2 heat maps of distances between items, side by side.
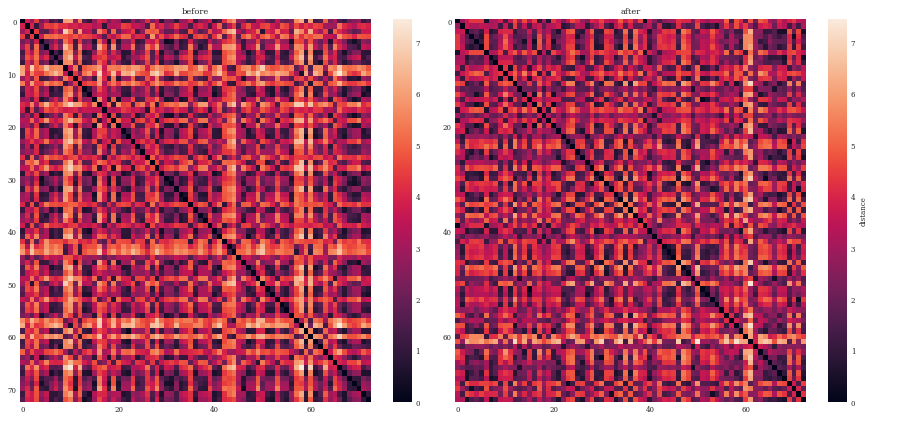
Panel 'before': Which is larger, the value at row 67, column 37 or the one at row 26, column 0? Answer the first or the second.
the second
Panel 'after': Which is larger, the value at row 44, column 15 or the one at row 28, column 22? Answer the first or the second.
the second
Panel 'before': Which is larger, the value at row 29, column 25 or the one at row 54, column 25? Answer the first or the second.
the second
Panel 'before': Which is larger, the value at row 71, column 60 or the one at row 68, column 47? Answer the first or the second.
the first
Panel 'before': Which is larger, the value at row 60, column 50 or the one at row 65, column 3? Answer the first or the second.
the first
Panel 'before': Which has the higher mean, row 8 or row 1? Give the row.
1
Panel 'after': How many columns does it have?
73
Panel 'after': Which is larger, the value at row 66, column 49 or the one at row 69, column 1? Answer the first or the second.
the second
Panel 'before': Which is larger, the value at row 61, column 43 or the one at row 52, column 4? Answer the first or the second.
the first
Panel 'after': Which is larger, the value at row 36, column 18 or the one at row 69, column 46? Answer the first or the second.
the second
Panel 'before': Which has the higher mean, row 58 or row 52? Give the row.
58
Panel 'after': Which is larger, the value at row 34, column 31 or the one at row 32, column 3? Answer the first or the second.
the first
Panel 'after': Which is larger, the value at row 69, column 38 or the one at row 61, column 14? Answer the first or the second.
the second
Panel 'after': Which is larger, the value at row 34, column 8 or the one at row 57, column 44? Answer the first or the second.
the second
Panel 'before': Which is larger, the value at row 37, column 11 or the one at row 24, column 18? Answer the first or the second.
the first
